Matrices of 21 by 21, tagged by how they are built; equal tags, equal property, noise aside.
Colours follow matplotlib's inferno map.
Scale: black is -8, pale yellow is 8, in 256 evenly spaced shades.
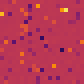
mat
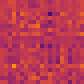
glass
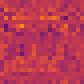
glass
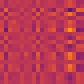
glass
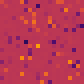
mat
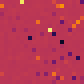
mat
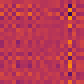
glass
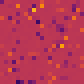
mat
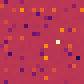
mat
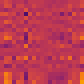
glass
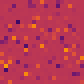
mat
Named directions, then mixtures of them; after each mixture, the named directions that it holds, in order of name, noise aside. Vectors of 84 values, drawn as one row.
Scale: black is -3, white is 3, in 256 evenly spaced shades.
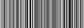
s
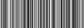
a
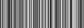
a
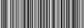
a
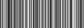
a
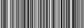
a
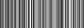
s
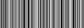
a, s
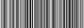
a, s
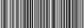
a, s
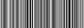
a, s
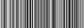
a, s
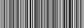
s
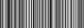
a, s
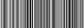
a, s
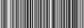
a, s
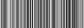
a, s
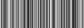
a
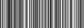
a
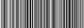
a, s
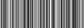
a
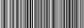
a, s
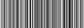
s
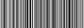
a, s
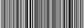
s
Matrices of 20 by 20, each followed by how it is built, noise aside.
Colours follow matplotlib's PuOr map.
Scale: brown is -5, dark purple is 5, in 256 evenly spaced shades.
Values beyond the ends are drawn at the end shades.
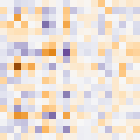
low rank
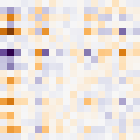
low rank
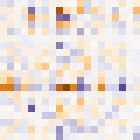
low rank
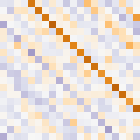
Toeplitz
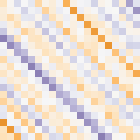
Toeplitz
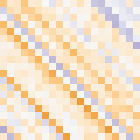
Toeplitz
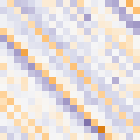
Toeplitz
